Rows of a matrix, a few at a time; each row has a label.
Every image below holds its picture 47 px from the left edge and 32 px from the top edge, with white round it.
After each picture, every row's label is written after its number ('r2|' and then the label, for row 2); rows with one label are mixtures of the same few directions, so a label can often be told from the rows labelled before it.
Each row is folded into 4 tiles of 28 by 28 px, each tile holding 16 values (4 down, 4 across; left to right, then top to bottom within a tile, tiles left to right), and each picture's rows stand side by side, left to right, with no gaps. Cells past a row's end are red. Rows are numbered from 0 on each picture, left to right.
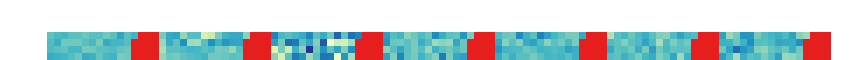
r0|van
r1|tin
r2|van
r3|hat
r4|tin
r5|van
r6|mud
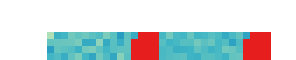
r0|van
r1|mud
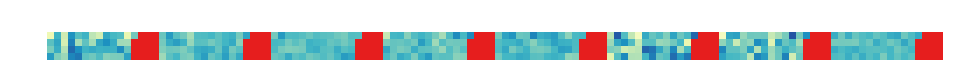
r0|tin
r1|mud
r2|mud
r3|van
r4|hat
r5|mud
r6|van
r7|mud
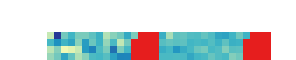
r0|mud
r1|mud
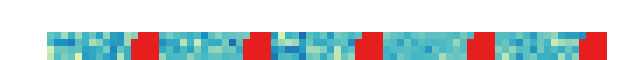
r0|mud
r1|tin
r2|mud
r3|hat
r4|van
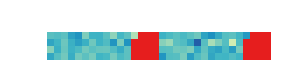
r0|mud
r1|tin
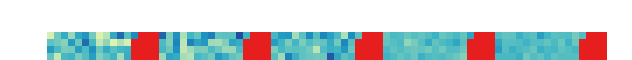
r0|van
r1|tin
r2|hat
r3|van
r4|tin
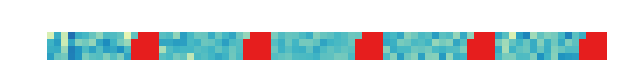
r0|tin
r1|mud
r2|tin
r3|hat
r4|hat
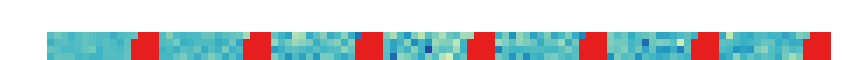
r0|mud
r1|van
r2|mud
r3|hat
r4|mud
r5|tin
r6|mud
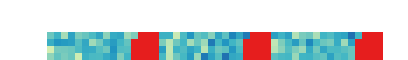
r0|mud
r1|hat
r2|tin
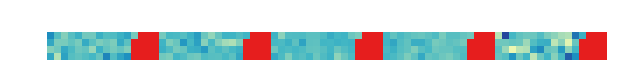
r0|hat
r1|van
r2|mud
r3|hat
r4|mud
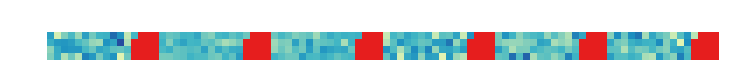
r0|mud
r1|van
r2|tin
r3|hat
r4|mud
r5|mud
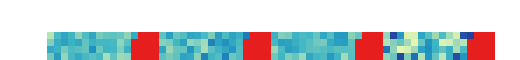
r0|hat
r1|hat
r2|mud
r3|mud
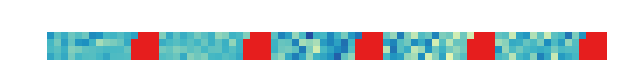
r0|tin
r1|mud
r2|hat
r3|hat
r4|hat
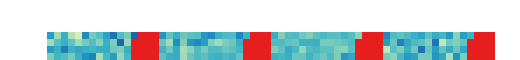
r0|mud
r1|tin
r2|hat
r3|van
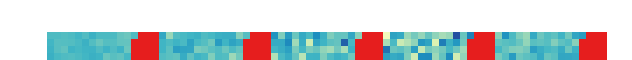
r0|tin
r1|mud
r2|tin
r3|van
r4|mud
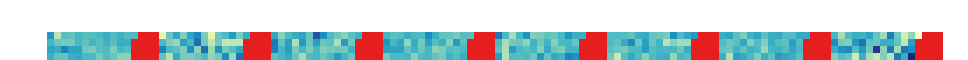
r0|mud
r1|van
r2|tin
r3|tin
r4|hat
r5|van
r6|hat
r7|van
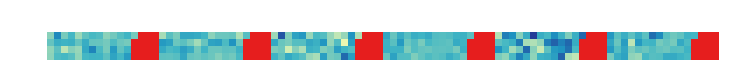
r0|mud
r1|tin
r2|mud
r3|tin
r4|hat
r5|tin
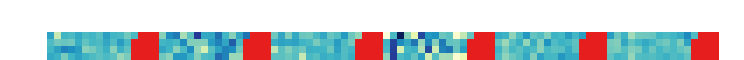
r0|mud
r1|hat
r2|mud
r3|hat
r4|hat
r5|tin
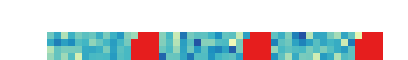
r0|mud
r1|tin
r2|mud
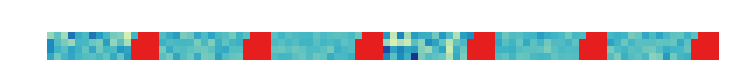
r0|tin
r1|hat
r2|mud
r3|mud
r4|tin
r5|hat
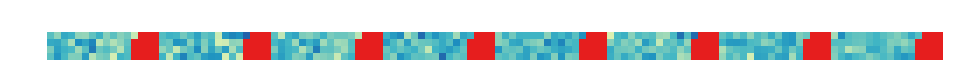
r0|hat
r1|van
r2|hat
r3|hat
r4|hat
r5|van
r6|mud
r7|mud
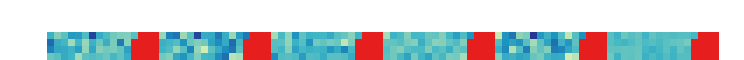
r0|tin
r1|hat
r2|tin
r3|van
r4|hat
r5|mud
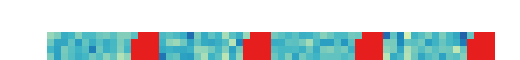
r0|hat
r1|mud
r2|tin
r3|tin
